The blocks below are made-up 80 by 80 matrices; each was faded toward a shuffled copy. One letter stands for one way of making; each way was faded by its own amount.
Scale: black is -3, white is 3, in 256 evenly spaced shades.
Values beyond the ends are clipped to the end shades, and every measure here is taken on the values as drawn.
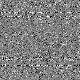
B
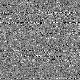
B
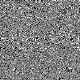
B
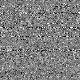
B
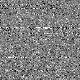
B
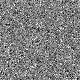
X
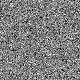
X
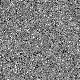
X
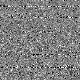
B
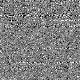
B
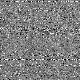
B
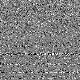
B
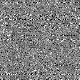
B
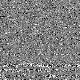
B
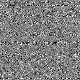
B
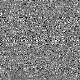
B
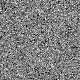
X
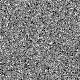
X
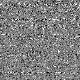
B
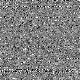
B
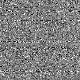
B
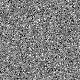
X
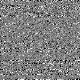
B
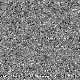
B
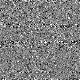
B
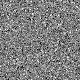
X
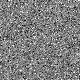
X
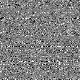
B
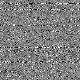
B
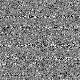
B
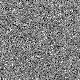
X
